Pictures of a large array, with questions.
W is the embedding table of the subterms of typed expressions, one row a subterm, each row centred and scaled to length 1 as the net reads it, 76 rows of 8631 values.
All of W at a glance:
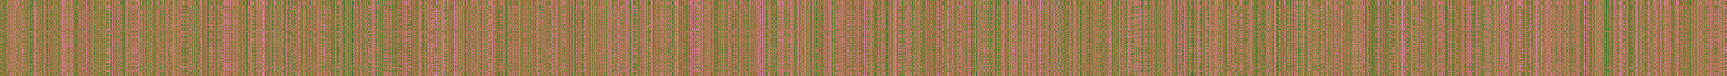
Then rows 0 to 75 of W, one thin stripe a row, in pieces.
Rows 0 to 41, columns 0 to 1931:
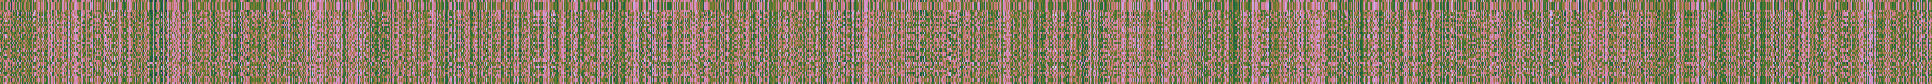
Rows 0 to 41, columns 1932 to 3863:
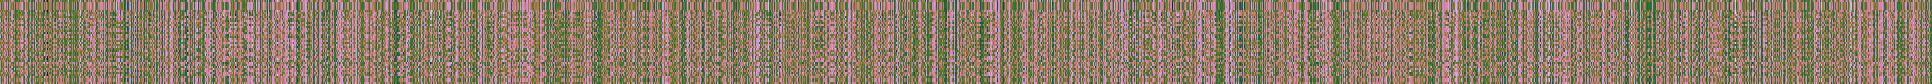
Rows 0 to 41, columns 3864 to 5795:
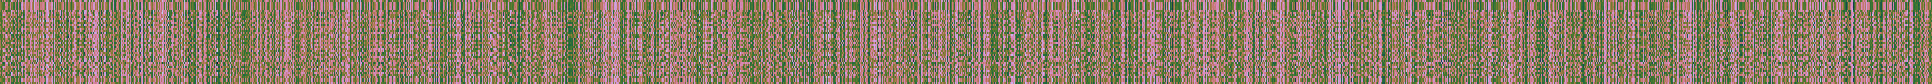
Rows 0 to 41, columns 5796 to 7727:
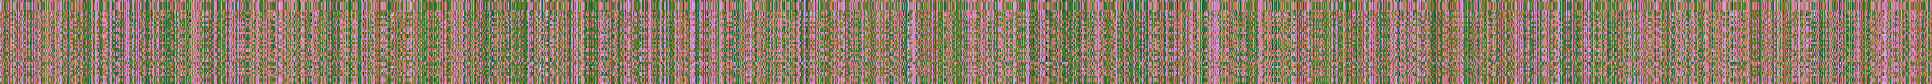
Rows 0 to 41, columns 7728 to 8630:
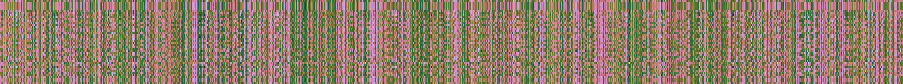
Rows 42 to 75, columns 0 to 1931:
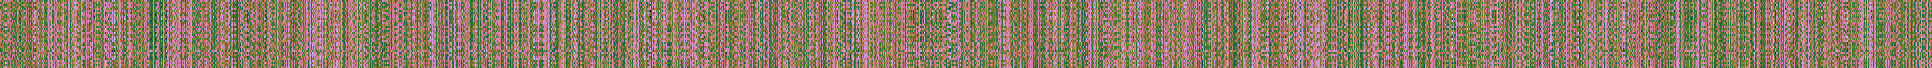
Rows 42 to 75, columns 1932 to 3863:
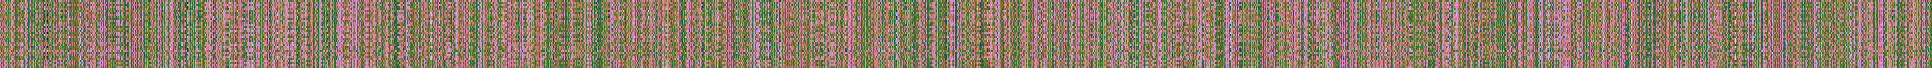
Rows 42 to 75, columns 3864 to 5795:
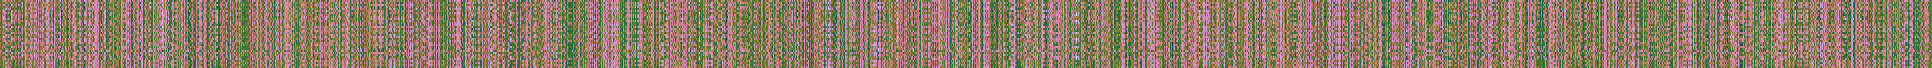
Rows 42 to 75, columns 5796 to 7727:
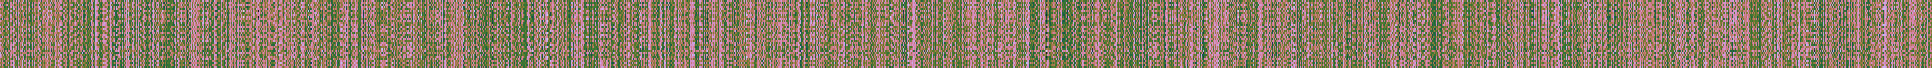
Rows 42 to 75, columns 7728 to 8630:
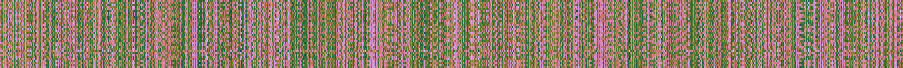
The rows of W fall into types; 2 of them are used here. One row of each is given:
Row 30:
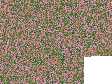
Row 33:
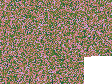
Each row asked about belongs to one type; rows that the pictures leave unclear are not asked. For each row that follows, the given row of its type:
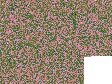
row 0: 33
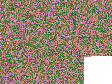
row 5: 33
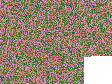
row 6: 30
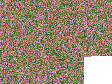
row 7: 33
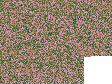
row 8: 33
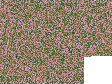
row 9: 30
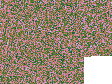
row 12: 30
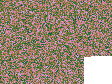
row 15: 33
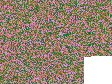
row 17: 30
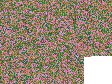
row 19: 33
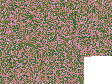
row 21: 33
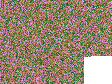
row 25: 30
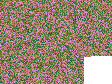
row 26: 33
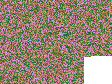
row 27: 30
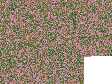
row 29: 33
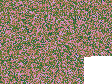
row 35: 33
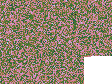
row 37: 33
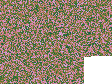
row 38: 30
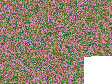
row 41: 30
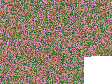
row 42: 30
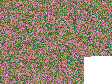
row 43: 33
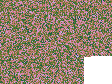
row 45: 33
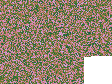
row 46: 30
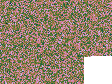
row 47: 33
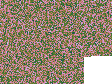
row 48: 30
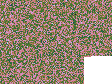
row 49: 33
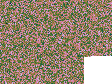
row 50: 33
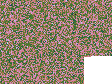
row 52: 33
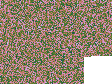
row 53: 30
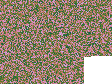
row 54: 30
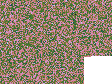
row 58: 33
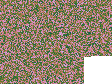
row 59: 30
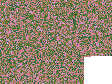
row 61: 33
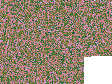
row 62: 30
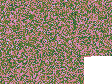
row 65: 33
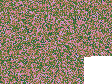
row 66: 33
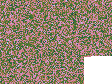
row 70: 33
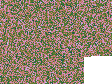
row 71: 30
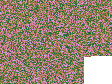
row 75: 30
